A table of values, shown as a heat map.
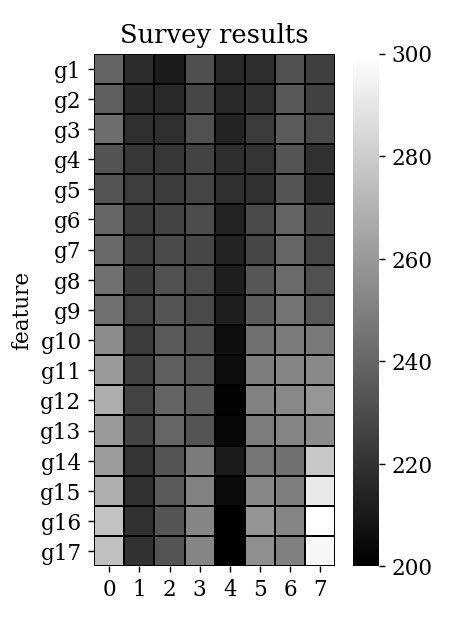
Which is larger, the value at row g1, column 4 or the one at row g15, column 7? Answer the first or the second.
the second
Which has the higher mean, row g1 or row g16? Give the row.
g16
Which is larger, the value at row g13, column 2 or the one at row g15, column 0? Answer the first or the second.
the second
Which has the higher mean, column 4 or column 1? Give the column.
1
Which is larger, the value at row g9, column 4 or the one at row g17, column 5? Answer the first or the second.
the second
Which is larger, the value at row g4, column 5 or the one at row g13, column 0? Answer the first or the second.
the second
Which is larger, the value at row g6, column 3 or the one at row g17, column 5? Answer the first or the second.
the second
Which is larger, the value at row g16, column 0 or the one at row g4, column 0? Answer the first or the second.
the first
